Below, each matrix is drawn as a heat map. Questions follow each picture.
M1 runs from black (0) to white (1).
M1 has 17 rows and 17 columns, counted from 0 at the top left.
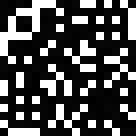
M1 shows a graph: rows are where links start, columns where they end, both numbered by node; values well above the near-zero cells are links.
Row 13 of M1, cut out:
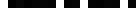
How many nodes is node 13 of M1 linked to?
4
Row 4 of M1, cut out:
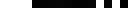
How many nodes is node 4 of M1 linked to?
7
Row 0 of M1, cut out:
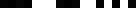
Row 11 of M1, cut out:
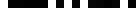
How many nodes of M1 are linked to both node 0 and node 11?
3
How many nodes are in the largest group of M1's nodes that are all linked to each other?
4
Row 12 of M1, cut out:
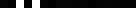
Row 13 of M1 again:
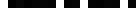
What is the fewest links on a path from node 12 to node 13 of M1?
3
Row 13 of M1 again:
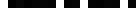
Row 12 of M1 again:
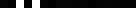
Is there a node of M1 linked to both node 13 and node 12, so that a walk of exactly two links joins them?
no
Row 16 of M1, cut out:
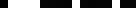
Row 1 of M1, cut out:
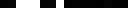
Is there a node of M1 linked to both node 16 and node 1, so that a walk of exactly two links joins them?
yes
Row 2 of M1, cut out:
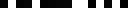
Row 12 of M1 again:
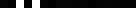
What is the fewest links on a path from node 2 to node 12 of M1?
1
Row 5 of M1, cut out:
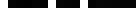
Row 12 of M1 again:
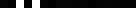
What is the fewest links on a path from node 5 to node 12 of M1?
3
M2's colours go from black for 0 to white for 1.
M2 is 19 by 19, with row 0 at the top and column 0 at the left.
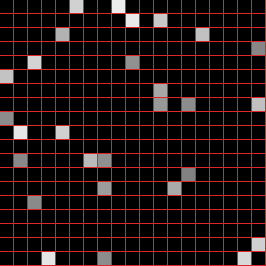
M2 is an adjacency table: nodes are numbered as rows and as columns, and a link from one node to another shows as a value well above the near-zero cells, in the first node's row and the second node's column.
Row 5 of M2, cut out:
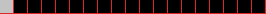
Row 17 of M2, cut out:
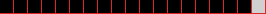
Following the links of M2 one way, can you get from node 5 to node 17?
no
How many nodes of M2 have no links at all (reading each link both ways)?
3
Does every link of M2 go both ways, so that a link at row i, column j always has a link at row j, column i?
yes
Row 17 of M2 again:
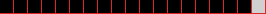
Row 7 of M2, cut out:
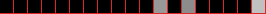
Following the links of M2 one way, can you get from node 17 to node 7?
yes
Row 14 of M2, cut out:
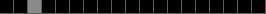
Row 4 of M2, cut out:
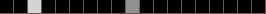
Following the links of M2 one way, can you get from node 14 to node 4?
yes
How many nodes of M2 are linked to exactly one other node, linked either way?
7
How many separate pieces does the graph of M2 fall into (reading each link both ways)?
5
